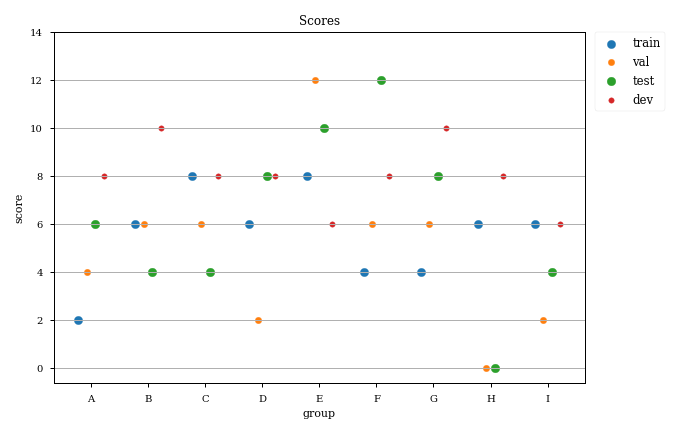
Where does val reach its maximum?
E
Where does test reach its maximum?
F
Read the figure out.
Title: Scores
x-axis: group, ticks A B C D E F G H I
y-axis: score, ticks 0 2 4 6 8 10 12 14
Legend: train, val, test, dev
Values:
train: 2 6 8 6 8 4 4 6 6
val: 4 6 6 2 12 6 6 0 2
test: 6 4 4 8 10 12 8 0 4
dev: 8 10 8 8 6 8 10 8 6
